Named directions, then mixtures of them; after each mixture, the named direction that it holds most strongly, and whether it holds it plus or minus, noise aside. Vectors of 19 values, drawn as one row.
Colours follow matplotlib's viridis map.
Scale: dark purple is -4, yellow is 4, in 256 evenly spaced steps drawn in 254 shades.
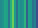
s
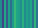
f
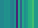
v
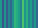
f, plus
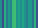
f, plus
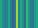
s, minus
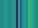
v, plus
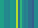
v, minus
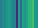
v, plus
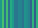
f, minus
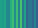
v, minus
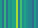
v, minus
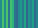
f, minus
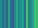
s, minus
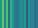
f, minus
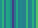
s, minus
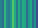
s, plus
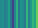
s, minus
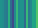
s, minus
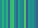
s, plus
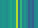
v, minus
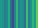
s, minus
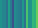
s, minus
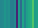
v, plus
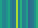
v, minus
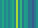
v, minus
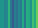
s, minus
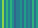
f, minus
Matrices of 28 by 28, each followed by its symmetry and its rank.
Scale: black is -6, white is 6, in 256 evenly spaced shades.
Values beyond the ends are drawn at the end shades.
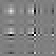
symmetric, rank one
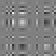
symmetric, rank one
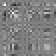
symmetric, rank three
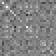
symmetric, rank five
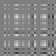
symmetric, rank one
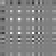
symmetric, rank one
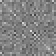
symmetric, rank five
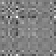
symmetric, rank three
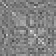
symmetric, rank five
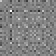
symmetric, rank three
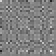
symmetric, rank three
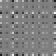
symmetric, rank one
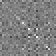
symmetric, rank five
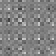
symmetric, rank three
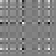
symmetric, rank one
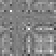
symmetric, rank three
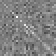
symmetric, rank five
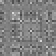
symmetric, rank three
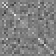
symmetric, rank five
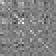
symmetric, rank five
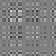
symmetric, rank one
